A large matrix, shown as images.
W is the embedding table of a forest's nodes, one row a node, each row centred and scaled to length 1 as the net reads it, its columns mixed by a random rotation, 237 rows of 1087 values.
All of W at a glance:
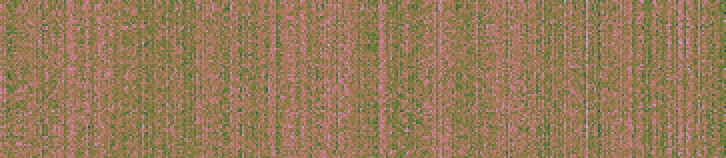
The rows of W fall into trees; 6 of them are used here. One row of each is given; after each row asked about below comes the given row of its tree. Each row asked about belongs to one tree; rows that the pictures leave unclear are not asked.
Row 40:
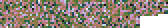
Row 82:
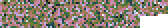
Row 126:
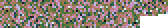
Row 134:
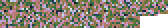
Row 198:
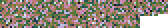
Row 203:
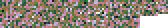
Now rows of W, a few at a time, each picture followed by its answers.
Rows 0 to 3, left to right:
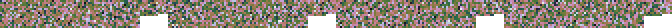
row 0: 203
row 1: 126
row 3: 203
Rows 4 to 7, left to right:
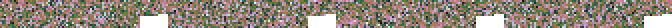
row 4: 203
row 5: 126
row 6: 134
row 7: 134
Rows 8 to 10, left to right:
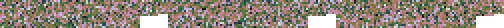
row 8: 126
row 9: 126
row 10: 134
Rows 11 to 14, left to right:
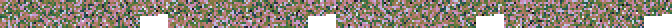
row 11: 134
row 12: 134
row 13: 134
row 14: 198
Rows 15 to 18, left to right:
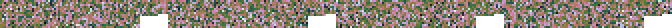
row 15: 203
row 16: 134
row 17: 82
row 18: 82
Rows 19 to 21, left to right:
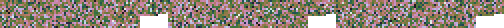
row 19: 126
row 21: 203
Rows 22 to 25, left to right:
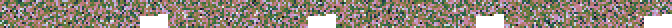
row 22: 126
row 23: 203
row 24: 82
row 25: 134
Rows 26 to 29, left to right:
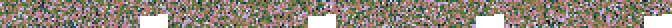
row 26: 126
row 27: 82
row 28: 203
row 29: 134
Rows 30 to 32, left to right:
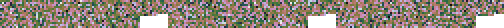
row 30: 198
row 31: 126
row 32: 198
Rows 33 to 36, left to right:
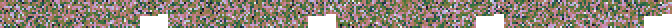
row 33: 126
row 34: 126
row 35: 82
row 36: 203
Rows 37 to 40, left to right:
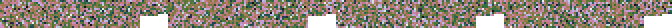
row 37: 203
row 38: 203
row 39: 134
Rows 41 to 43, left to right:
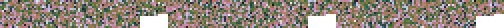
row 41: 134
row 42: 126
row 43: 134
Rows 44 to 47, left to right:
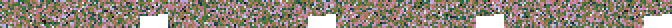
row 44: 134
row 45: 82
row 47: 203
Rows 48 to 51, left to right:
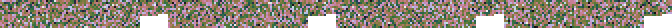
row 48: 134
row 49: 203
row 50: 126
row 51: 203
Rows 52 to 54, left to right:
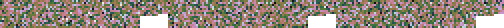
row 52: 203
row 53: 40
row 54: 126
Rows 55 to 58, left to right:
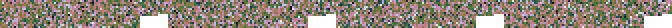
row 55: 198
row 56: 126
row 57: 126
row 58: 82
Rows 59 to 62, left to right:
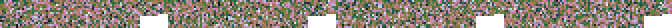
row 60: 203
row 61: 134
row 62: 203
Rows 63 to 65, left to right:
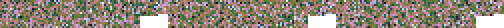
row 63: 203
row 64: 82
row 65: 82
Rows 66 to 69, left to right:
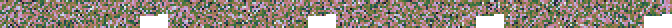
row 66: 126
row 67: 126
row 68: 82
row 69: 203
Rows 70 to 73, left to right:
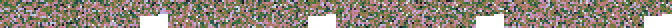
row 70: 126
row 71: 134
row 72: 203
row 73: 134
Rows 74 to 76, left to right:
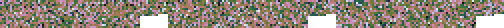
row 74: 40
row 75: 203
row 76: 134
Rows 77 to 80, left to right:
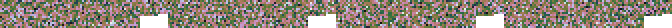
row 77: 126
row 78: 40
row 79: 203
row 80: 198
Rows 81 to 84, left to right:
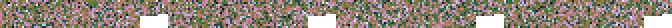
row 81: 82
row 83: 134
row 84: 82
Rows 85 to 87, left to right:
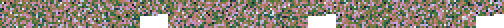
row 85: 198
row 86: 203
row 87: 82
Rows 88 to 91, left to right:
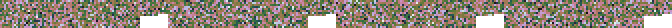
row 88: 198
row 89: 126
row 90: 40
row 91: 126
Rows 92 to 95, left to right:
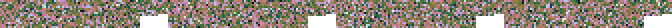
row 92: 134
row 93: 203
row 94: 198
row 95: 134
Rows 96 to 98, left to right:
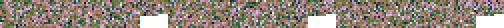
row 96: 203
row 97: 203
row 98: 126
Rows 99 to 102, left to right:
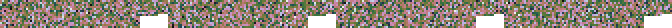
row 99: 134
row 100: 82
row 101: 82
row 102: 198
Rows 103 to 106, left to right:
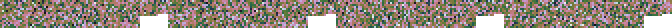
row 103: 126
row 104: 126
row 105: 198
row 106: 203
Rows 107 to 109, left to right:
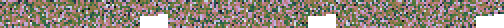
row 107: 134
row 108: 134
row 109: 40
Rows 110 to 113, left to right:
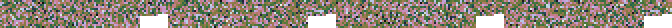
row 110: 126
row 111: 134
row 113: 134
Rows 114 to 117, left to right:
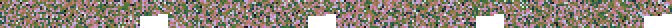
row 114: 40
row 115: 134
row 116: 134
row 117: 82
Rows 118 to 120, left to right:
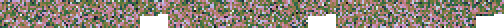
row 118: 82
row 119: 134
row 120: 198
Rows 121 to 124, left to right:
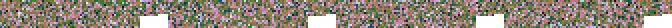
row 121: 126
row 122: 134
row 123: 198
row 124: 203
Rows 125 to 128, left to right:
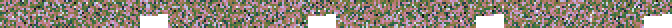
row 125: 126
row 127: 134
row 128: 203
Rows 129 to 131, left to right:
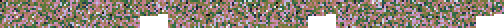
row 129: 203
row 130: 134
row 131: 134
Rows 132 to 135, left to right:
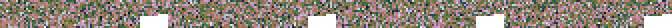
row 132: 134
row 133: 82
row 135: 82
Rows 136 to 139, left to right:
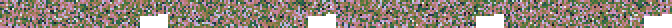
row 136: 134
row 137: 82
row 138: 134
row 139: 82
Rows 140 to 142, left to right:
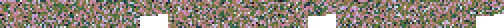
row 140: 40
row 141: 203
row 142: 126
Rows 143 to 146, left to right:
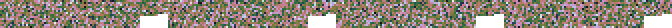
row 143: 203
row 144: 82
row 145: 203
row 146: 198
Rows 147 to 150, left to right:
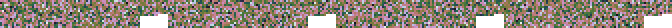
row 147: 134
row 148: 82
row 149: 198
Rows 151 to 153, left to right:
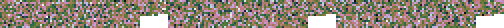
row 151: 40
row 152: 134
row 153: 134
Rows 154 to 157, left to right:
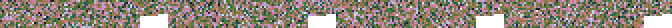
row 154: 203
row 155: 126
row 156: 126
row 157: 203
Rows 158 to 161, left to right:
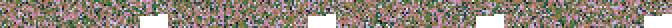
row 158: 126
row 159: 126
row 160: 134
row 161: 126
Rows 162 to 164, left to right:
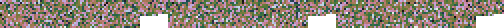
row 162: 40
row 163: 134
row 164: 198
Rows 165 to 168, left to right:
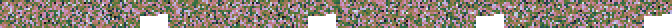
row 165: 203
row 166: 203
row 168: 126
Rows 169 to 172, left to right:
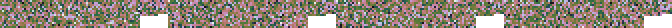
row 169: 126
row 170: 82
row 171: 82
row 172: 82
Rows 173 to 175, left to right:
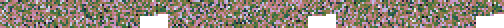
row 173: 134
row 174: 126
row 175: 134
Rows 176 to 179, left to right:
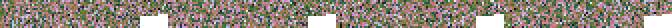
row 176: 198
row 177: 134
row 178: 82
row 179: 126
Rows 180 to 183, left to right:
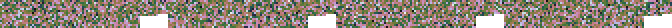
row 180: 126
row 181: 134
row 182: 40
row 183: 126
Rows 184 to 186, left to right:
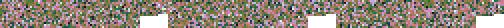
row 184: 203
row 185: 126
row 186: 82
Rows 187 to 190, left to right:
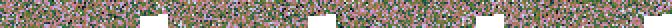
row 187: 203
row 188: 198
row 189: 82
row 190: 82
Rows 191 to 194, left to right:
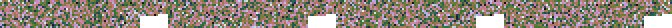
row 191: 82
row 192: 203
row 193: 82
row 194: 40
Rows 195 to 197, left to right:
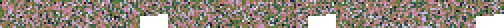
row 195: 203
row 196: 40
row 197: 203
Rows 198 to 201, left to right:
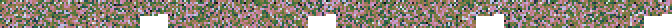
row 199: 82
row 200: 82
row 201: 82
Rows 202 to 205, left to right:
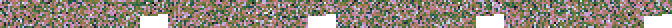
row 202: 82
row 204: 126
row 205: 134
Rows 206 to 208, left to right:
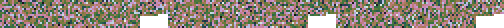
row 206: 126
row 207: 198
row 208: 126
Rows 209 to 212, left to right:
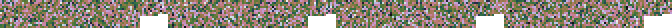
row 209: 82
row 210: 82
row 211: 203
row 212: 126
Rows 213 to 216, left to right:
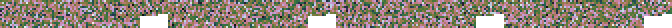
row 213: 198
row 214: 82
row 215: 134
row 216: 82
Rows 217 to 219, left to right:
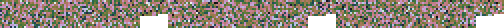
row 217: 198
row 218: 82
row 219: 40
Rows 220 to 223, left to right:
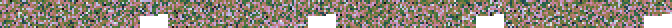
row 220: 126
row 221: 126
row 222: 82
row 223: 126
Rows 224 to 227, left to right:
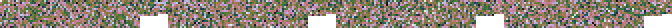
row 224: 82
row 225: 198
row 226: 203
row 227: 203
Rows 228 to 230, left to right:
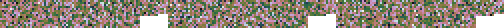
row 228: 203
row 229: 203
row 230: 82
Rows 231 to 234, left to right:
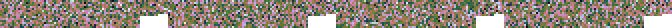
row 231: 203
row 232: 40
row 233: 82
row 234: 126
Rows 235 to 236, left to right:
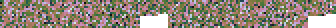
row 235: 203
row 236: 82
